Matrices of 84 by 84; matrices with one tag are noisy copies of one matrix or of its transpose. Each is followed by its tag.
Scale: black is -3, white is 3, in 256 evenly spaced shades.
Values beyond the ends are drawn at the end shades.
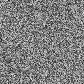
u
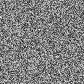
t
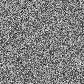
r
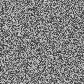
t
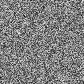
r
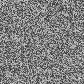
u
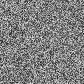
r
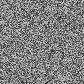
r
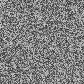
u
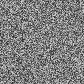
r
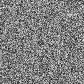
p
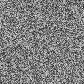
u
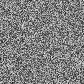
r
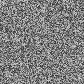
u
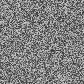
r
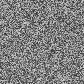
r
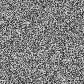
r
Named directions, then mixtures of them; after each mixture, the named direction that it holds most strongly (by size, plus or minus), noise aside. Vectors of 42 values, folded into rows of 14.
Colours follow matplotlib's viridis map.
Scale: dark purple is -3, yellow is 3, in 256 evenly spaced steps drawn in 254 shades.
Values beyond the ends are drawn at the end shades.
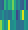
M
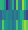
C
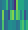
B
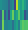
B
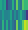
C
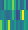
M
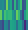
C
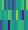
M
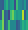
B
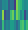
B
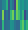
B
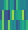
B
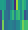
B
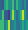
M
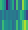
C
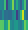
M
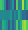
C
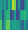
B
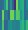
B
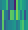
B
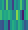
M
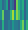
B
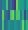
B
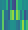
B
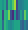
B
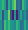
B
